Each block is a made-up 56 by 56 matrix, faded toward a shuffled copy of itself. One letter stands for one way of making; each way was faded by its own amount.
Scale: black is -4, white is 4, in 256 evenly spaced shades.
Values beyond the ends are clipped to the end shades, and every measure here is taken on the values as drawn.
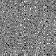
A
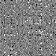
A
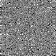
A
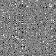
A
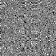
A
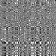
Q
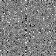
A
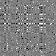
Q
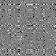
Q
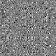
A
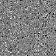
A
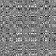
Q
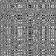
Q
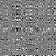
Q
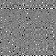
Q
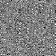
A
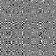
Q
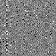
A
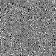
A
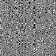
A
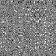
A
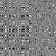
Q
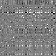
Q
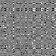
Q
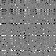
Q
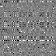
Q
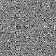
A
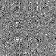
A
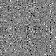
A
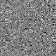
A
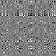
Q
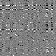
Q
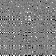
Q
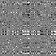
Q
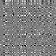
Q
